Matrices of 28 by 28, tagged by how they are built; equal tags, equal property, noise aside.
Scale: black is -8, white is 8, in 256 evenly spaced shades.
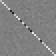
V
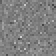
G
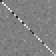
V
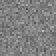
G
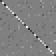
V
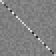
V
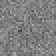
G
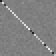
V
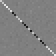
V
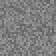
G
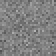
G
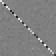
V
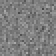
G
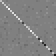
V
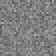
G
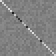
V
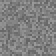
G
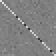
V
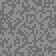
G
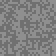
G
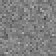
G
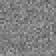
G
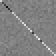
V
